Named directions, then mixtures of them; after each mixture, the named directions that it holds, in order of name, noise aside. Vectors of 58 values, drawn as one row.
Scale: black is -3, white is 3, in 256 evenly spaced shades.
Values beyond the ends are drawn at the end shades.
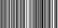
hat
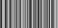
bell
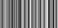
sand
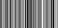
bell, hat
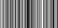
hat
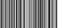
bell, hat, sand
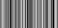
bell, hat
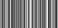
bell, hat, sand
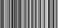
sand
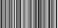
bell, hat, sand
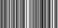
hat
